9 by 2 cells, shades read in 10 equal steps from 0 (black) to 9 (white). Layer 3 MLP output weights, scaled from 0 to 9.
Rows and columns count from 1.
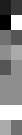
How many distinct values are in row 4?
2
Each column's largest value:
9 9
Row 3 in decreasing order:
4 3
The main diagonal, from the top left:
1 9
